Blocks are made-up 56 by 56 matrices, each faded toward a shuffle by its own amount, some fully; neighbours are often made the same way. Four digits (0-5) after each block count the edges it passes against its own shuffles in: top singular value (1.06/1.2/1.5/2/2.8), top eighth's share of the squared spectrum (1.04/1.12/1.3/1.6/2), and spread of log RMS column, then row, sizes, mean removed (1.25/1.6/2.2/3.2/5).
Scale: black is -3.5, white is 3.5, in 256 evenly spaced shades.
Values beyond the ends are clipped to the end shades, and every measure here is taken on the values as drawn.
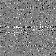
3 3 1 2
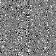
2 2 2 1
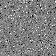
0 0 0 0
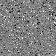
0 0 0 0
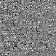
3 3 1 1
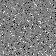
0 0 0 0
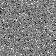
0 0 0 0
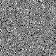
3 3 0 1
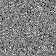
0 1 0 0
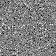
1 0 0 0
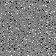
2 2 1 0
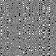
4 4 3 2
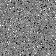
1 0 0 0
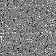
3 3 1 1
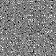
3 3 1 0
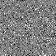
3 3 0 2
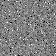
1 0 0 0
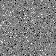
1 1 0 1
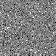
2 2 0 0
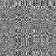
4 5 3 3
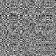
4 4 3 3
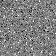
0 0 0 0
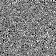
1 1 0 1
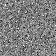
0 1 0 0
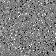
2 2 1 0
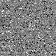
3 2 0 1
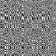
5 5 3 3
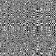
4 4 3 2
